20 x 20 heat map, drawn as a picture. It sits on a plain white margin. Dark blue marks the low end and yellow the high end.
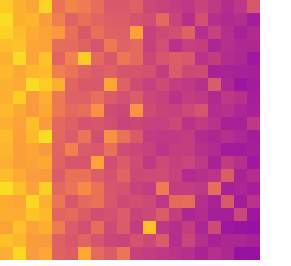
Values rise toward the left. A vertical seam about 20% of the way across splits the table, and the left part is higher. The middle right is the calmest part. No regular stripes run through it.
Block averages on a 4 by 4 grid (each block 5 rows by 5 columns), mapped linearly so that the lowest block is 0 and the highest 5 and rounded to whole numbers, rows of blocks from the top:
5 3 2 0
5 2 1 0
5 3 1 0
5 2 1 0
